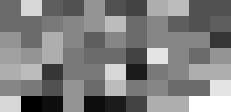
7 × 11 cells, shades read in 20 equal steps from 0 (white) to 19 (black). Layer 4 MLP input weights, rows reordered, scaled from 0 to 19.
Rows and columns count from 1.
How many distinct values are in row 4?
8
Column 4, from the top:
13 9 9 10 10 8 8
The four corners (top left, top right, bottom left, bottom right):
11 13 3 0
